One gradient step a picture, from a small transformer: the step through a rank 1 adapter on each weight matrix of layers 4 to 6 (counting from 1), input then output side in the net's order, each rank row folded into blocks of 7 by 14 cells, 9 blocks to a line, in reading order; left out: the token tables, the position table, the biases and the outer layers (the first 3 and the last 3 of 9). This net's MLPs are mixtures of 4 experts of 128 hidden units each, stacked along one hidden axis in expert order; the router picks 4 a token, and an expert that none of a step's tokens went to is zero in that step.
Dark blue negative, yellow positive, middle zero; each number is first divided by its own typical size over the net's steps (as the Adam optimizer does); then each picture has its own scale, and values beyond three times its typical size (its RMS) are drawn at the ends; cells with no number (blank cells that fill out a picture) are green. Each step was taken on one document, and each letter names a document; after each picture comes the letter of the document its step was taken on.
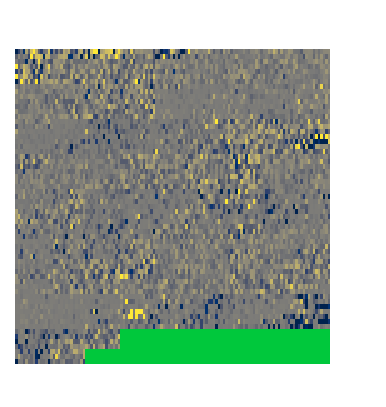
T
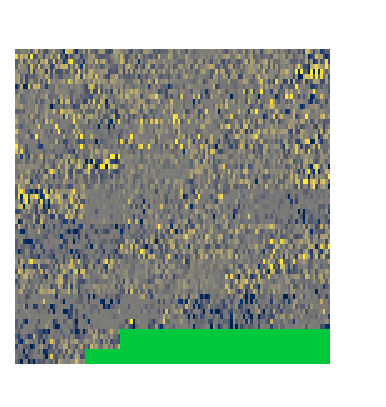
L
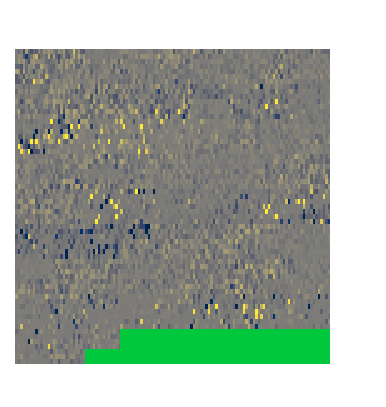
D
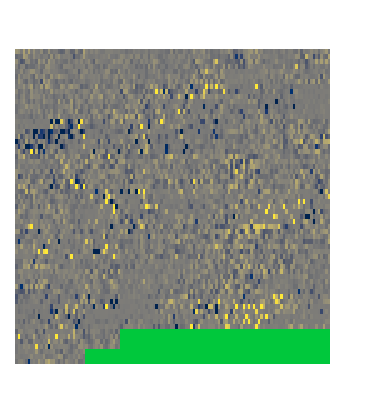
D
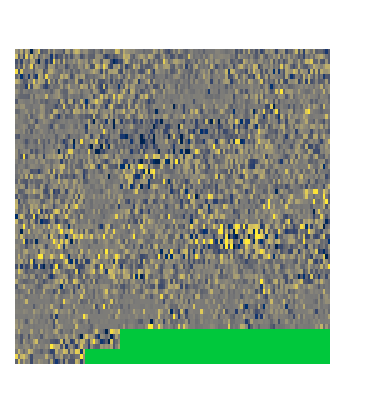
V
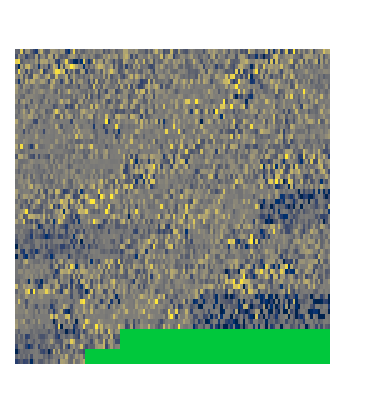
L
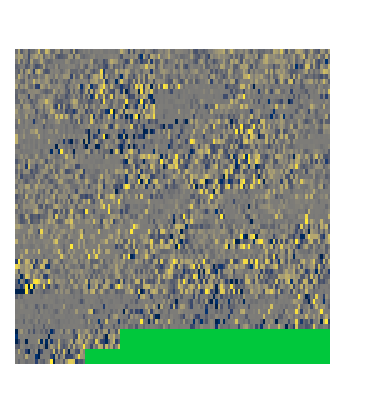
T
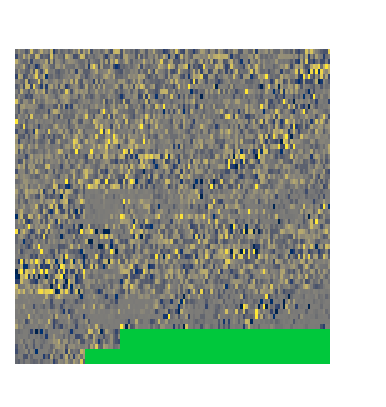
V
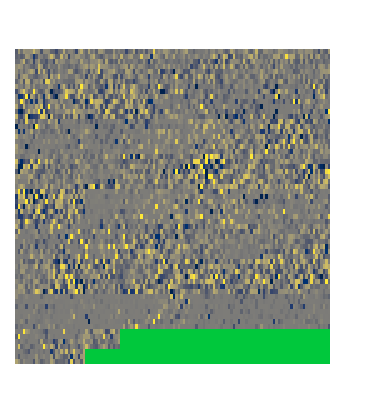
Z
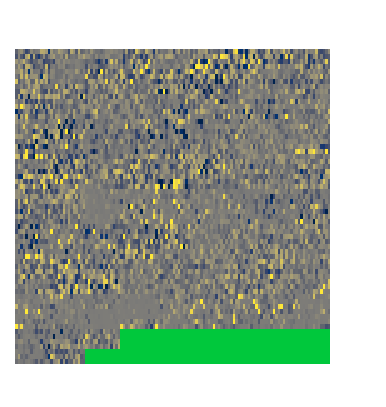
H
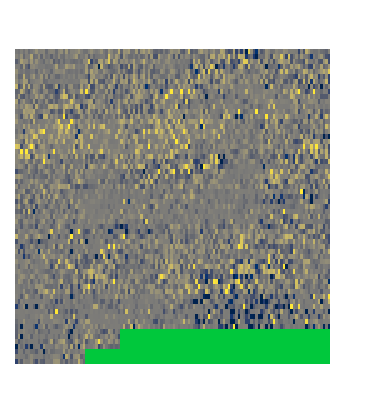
Z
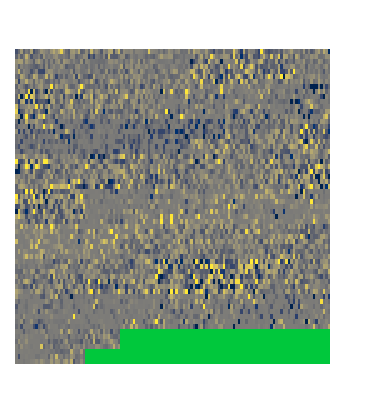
Z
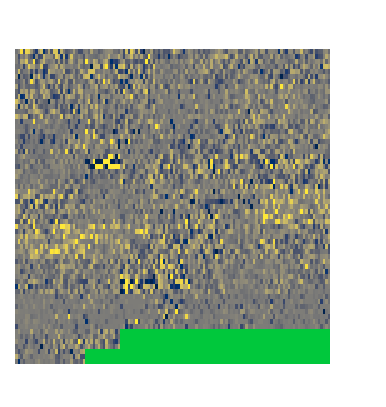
V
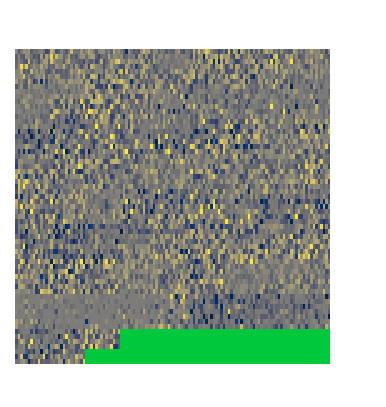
L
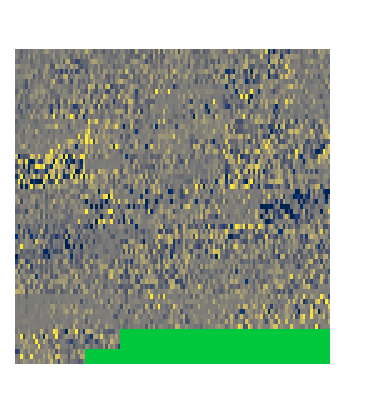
V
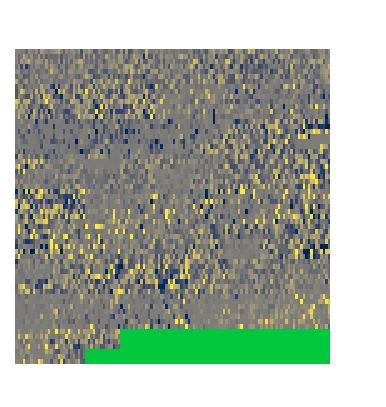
L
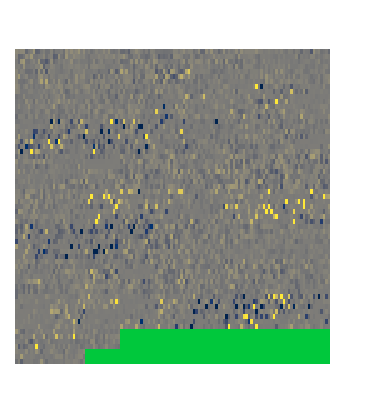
D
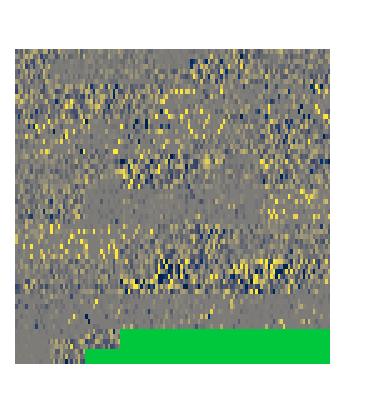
Z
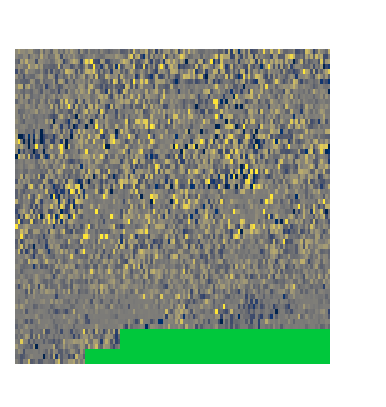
L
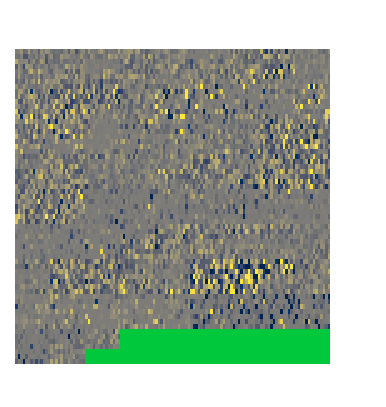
Z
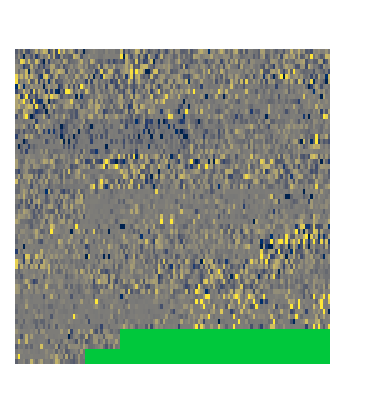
Z
